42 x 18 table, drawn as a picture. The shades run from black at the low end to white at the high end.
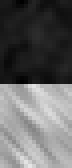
It is made of 2 by 1 panels. Panel 1,1: very low, blotchy, faint in contrast. Panel 2,1: high, slanting down to the right.
